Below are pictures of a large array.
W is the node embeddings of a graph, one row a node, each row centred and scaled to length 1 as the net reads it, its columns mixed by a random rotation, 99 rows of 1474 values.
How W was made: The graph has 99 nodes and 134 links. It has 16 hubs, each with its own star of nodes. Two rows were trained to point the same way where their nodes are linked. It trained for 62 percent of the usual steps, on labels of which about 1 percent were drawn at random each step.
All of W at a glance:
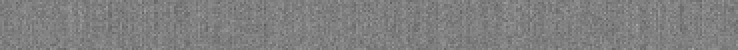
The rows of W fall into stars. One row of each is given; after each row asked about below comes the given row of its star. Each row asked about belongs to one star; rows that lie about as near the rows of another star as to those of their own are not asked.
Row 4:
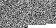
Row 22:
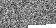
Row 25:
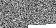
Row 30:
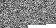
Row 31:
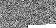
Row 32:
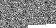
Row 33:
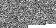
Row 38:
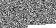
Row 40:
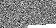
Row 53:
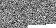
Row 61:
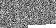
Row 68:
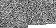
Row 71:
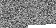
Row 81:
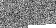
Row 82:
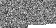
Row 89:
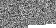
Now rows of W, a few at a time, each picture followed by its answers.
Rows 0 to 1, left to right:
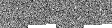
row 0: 31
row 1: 89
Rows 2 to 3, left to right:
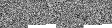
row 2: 4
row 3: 32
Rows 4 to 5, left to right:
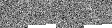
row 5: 71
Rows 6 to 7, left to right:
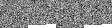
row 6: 4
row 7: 89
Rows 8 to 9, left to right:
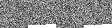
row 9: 61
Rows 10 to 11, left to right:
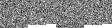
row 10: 40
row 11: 30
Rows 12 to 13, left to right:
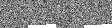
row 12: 30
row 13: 61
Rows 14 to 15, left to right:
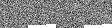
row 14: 30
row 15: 89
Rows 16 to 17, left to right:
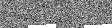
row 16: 82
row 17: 61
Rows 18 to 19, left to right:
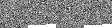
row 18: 53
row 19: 82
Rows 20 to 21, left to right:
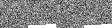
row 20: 4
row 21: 61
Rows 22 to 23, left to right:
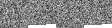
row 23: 68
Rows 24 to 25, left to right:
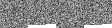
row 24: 38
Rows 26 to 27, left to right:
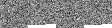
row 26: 71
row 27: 89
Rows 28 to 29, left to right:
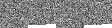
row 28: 89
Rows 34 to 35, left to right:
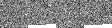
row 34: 4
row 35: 25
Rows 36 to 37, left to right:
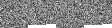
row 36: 30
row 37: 32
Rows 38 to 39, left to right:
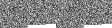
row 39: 38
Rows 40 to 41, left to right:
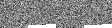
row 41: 4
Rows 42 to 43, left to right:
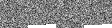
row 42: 53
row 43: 68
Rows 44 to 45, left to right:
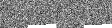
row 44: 40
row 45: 22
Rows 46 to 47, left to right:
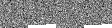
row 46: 25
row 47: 81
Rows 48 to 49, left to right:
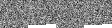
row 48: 22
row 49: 32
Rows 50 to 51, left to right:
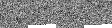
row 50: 31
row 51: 81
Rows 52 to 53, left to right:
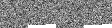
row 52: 32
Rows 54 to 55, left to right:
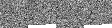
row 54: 81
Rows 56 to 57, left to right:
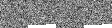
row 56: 32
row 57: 53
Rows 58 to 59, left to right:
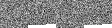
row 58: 31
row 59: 25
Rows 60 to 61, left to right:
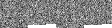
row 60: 53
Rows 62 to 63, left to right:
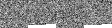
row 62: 22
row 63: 71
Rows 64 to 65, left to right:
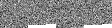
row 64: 4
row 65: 40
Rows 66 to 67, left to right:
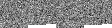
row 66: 22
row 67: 31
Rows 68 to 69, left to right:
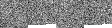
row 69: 31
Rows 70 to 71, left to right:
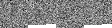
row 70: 25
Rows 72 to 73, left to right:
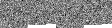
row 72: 38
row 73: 81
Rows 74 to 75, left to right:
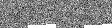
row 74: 53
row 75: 82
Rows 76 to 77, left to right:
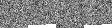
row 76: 61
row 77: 71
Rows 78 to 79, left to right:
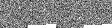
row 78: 53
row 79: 40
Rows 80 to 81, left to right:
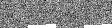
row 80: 40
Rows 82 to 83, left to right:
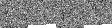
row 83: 71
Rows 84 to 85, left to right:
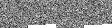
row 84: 33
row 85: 82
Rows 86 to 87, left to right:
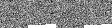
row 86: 89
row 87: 71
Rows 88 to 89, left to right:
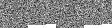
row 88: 38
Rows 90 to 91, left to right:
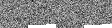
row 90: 31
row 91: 68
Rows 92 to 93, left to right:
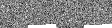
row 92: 61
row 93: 25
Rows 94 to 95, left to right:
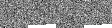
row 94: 25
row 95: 33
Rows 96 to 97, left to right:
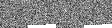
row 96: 53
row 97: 25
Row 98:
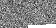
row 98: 32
